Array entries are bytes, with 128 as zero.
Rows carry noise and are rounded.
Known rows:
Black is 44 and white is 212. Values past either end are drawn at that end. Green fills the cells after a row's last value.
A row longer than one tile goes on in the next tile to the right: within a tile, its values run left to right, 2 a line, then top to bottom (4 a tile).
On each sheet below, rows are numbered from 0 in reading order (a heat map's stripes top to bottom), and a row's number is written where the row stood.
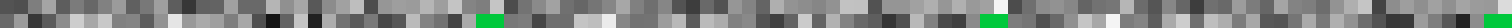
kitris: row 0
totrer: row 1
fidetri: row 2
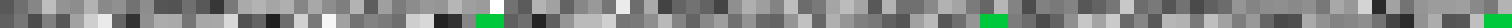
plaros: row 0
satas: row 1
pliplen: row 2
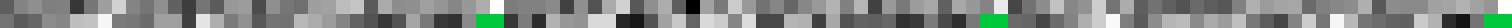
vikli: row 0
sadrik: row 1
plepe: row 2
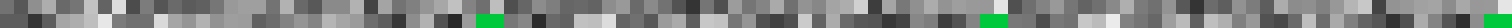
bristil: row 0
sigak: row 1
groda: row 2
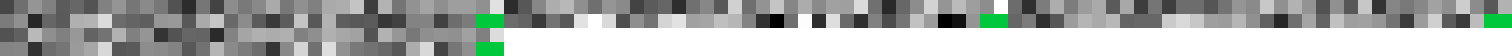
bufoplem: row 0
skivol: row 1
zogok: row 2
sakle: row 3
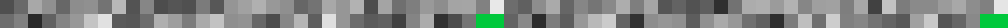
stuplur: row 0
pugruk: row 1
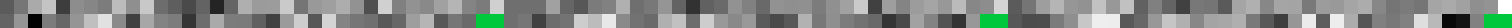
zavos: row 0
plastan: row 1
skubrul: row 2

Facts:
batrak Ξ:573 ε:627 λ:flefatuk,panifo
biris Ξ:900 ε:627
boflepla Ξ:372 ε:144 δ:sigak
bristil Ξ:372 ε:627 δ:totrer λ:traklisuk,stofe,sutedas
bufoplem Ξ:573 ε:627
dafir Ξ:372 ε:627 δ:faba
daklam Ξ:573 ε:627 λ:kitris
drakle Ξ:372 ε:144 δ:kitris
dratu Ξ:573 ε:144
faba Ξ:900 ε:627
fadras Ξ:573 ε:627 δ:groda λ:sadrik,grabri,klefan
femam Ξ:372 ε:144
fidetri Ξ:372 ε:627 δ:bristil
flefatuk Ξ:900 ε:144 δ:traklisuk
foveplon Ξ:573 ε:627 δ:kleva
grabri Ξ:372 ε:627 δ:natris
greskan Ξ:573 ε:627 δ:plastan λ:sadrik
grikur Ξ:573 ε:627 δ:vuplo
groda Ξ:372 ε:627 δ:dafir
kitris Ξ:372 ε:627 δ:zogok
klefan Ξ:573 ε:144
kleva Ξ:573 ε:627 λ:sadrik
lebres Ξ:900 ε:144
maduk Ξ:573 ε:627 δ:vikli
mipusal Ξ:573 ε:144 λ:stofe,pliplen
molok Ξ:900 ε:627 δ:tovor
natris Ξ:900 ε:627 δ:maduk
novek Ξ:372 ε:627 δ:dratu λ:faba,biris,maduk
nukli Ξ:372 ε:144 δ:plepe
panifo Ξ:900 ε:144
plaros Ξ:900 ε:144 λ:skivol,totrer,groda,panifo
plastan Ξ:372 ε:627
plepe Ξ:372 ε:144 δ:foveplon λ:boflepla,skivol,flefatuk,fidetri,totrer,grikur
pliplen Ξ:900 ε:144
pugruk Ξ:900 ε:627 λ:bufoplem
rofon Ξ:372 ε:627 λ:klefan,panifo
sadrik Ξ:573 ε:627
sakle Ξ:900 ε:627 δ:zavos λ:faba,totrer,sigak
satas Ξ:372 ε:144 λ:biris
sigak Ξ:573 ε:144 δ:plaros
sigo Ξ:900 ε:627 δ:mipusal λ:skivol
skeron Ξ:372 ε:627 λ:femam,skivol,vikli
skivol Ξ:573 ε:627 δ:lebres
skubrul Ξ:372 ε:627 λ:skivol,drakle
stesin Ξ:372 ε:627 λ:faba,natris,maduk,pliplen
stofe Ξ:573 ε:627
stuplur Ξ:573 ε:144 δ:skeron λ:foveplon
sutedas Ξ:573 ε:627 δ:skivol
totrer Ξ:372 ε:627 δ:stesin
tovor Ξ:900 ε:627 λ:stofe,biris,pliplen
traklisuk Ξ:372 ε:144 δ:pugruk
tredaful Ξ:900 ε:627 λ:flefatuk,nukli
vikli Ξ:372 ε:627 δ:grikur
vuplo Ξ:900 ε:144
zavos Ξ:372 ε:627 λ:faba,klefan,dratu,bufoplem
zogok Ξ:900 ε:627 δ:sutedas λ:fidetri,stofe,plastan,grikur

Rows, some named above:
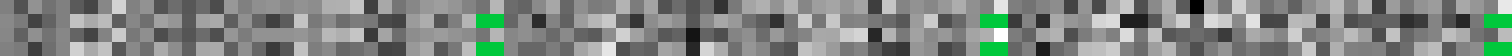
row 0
biris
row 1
pugruk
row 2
sadrik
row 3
biris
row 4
natris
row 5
stesin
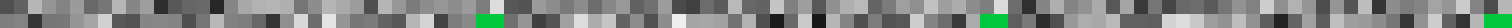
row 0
sakle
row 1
drakle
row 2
zogok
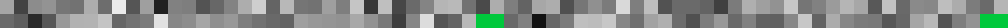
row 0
tovor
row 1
stesin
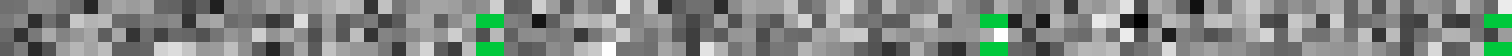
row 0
faba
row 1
novek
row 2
kleva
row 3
zogok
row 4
vikli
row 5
tovor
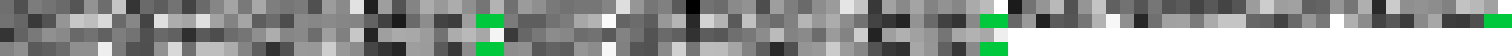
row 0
stofe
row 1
grabri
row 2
batrak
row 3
flefatuk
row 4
flefatuk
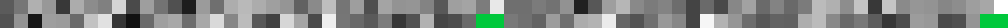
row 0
fadras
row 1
vuplo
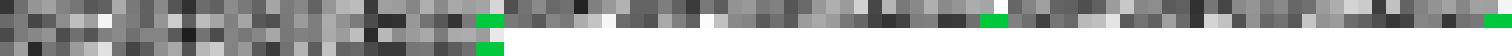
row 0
nukli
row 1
grikur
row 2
maduk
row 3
klefan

